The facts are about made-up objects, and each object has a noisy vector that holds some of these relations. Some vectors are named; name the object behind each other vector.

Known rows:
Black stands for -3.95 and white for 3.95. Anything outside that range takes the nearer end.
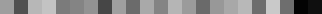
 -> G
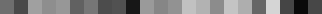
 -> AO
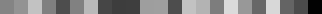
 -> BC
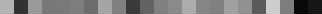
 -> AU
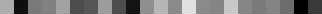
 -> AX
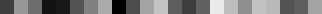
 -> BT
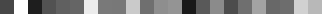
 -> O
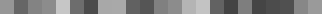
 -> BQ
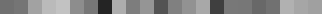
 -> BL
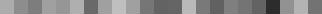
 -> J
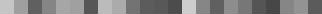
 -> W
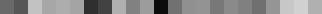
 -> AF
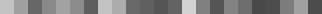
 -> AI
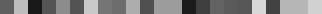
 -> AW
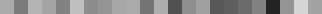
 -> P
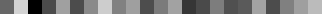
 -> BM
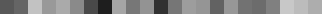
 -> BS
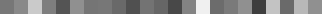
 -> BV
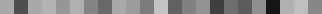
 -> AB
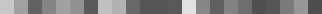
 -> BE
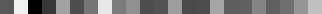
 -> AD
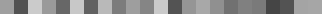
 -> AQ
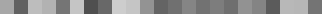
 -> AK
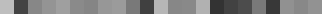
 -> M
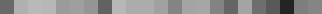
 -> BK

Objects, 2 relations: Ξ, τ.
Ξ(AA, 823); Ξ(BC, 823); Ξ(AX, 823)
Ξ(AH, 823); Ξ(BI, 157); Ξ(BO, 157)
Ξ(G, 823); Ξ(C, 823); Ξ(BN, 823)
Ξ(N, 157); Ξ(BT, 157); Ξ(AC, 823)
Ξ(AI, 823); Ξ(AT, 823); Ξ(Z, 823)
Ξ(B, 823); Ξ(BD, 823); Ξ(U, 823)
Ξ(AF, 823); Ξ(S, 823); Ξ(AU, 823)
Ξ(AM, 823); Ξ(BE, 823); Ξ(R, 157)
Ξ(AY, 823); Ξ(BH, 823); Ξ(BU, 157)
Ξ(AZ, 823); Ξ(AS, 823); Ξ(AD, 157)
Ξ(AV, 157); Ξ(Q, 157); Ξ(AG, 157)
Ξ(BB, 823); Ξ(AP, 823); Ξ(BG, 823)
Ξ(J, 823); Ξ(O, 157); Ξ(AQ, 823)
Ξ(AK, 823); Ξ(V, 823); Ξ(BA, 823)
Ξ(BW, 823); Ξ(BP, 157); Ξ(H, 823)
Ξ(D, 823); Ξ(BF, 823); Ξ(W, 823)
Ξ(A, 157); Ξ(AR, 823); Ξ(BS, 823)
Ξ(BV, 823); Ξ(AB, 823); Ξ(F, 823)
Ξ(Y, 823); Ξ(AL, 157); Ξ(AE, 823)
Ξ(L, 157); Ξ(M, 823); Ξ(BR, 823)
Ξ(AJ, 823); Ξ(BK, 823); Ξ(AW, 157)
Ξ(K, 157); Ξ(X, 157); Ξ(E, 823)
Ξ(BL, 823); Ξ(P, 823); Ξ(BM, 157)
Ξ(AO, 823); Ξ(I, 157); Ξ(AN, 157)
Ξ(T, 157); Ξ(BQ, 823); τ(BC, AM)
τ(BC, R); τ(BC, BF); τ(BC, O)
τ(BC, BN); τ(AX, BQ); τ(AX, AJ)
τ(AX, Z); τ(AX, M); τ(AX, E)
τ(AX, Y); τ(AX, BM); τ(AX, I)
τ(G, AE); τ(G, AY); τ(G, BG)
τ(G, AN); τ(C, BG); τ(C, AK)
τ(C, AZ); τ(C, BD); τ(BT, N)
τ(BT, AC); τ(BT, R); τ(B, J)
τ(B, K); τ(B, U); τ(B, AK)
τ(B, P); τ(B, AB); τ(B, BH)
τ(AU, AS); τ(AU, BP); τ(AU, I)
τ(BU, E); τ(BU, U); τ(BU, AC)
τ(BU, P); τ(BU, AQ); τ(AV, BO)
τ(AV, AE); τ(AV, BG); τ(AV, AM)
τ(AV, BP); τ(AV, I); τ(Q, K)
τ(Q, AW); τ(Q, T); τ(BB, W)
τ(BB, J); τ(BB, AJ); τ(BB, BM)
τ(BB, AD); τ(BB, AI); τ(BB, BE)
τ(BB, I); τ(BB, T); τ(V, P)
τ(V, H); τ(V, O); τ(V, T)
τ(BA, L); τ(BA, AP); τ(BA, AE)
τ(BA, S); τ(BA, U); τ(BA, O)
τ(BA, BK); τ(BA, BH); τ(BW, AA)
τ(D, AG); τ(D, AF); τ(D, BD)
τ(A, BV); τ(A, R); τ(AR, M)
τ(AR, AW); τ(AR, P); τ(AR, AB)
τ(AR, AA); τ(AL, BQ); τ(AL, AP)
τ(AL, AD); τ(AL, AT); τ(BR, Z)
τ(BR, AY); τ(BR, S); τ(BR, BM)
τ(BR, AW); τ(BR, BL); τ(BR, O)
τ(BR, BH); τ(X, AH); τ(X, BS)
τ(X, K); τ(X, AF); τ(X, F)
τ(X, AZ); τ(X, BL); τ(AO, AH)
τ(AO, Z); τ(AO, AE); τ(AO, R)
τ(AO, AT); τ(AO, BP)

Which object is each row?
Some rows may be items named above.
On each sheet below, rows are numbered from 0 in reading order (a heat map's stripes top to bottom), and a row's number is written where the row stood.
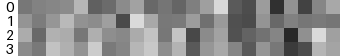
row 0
AT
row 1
AY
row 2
P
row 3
U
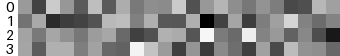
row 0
AQ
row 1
BO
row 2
V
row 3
BG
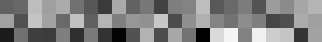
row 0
AH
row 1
AQ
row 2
X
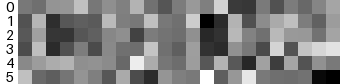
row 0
Z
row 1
AN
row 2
BI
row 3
K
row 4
AE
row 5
BB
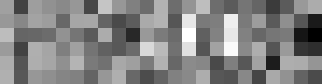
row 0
E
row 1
V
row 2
BB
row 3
B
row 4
AB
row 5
AS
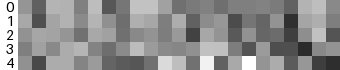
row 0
AK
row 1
AB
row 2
H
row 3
AP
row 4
B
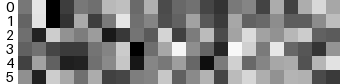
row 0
T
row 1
AD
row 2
D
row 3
BU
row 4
N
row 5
C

